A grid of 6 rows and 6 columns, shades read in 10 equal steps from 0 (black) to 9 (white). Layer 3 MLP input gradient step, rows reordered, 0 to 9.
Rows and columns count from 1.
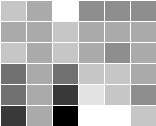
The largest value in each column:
7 6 9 9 9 7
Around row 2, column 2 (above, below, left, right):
6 6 6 7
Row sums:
37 37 37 34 32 33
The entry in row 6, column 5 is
9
